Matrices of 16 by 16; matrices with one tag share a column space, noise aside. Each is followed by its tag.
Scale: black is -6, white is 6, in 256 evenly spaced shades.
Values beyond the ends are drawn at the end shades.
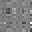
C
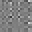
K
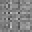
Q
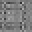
Q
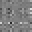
C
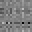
C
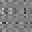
C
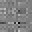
C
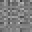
K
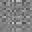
K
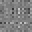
C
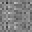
Q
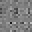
C
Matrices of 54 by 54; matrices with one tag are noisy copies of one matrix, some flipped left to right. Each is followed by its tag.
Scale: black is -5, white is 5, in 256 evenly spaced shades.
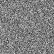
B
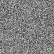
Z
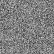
Z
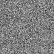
Z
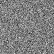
B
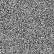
Z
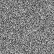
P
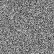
P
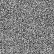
Z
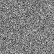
P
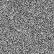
P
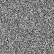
B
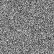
P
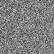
B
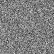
B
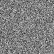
B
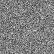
P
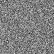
B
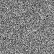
P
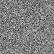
P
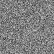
P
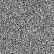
P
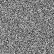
B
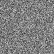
B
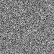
P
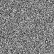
B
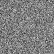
B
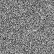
P
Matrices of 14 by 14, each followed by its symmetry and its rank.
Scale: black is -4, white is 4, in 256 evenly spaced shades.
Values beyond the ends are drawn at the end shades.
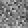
antisymmetric, full rank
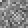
symmetric, full rank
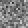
neither, full rank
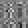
neither, rank three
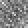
symmetric, full rank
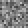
antisymmetric, full rank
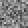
neither, full rank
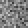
neither, full rank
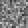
neither, full rank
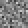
antisymmetric, full rank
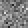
antisymmetric, full rank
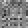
neither, rank three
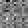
neither, rank three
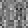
neither, rank three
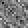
symmetric, full rank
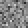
neither, full rank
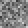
symmetric, full rank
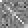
symmetric, full rank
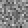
neither, full rank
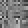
neither, rank three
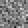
antisymmetric, full rank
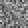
antisymmetric, full rank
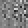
neither, rank three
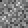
symmetric, full rank
